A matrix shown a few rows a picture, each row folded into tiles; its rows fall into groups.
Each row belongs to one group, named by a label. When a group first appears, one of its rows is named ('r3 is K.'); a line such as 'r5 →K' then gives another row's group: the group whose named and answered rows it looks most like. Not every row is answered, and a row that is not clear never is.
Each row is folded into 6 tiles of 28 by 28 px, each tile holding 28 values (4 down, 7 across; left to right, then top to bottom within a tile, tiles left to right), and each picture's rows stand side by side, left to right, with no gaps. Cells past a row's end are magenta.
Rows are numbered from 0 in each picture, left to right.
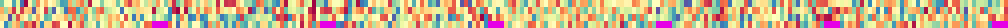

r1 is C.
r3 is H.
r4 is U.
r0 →H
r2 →U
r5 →U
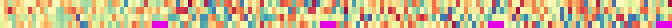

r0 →C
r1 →C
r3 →C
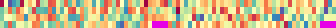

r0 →U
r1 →H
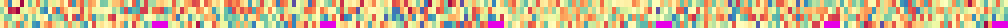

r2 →C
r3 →H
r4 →U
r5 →H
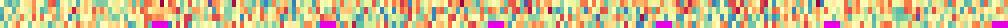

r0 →U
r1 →U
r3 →H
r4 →C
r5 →C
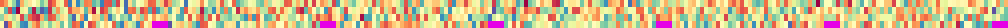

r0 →U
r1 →U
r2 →H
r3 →U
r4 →C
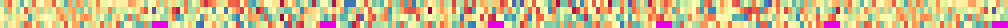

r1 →C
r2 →U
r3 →U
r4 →U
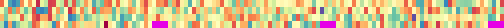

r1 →H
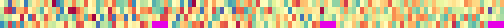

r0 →U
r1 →H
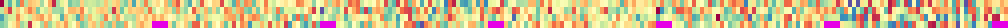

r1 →H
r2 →C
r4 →C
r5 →U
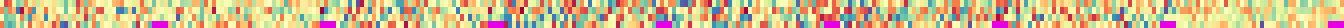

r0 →H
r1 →H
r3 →C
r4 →U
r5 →U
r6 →H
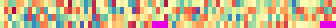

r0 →C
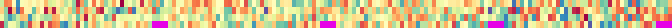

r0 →H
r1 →C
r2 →H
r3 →U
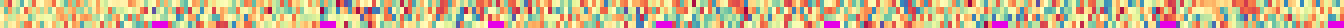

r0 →H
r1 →H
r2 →U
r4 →C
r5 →H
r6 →U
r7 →C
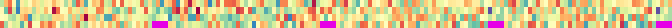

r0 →H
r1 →C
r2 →H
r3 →H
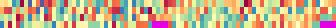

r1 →C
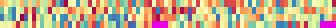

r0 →U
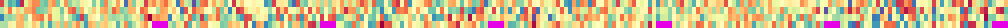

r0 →U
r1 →U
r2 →C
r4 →H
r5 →C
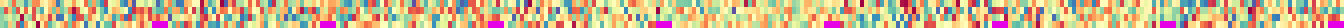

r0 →U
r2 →U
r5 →C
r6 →H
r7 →U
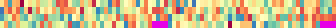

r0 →C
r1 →U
